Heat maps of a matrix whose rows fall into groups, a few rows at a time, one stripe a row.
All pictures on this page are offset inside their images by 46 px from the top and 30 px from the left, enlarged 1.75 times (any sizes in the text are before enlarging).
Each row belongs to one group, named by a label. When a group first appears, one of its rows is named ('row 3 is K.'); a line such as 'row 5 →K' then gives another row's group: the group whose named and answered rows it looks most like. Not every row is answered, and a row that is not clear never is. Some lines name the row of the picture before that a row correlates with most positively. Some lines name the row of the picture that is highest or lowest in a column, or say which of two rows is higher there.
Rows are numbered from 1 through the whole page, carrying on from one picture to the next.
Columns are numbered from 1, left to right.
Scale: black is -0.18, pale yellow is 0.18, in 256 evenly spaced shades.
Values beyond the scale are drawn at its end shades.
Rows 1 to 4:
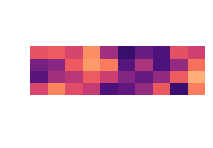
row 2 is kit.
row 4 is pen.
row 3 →kit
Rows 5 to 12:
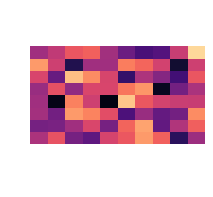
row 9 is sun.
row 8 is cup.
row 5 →kit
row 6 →cup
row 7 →kit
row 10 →kit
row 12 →cup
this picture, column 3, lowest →6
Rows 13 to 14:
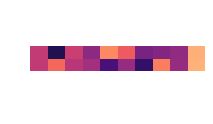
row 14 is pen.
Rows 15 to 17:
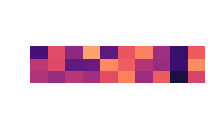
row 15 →cup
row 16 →cup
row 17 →cup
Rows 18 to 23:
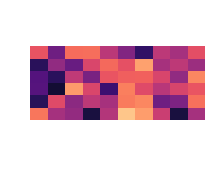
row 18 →kit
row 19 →cup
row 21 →sun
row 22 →cup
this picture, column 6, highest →23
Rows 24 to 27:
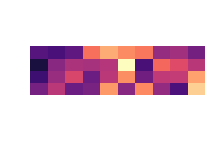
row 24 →cup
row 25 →sun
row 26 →sun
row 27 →cup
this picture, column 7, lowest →25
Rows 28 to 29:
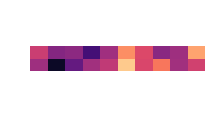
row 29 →sun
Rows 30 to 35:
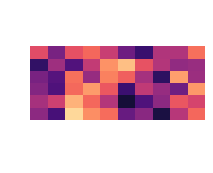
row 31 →cup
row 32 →sun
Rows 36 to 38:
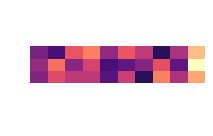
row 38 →pen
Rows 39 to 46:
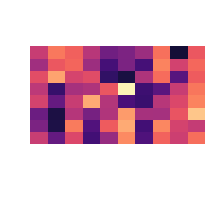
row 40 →pen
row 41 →pen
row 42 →sun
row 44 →sun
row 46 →sun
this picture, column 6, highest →42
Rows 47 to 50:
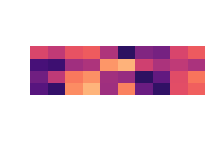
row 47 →kit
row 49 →kit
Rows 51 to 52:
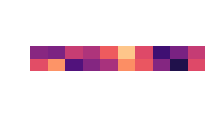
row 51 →cup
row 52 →cup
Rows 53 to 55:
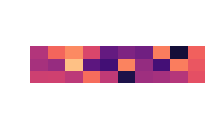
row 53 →pen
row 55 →kit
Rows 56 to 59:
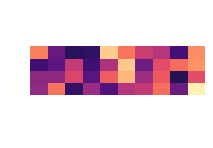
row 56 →cup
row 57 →sun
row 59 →pen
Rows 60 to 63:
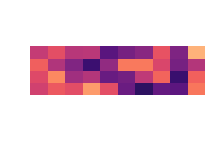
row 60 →pen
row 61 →cup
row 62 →pen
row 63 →kit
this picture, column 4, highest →63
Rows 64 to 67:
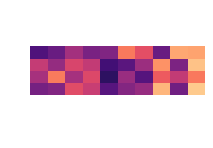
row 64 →sun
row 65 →pen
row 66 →pen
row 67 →pen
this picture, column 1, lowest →64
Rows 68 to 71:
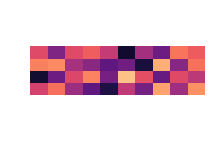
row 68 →kit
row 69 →pen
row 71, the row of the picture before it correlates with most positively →66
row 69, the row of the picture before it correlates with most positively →66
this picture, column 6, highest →70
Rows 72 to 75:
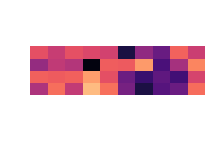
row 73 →cup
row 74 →kit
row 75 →kit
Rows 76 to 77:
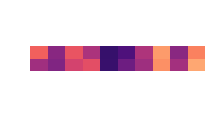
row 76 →pen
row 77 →pen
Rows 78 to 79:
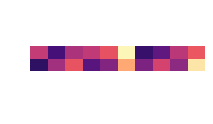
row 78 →sun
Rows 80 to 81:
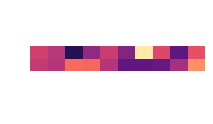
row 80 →cup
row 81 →kit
